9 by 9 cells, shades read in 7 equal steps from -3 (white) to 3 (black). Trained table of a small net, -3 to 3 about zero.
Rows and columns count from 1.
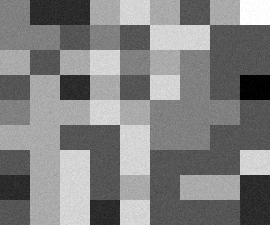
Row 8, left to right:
2 -1 -2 1 -1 1 -1 -1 2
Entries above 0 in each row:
3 4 3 5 1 4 5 4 6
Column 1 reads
0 0 -1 1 0 -1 1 2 1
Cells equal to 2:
7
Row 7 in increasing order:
-2 -2 -2 -1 1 1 1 1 1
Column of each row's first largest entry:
2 3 2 9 9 3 1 1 4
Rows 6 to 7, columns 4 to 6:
1 -2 0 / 1 -2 1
